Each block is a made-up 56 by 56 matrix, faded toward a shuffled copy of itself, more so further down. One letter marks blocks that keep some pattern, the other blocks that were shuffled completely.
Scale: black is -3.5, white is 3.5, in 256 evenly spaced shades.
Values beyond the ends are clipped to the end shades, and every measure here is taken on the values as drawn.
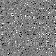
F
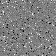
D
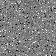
D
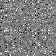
F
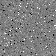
D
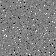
D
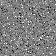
D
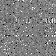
F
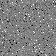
D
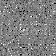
F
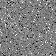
D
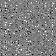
F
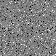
D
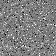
D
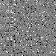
F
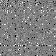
F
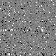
F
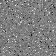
D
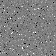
D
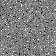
D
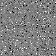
F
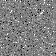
D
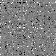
F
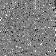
F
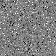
D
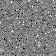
D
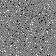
D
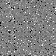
F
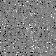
F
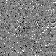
F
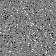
D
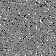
D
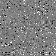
F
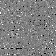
F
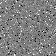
D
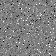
D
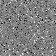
D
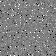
D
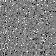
F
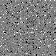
F
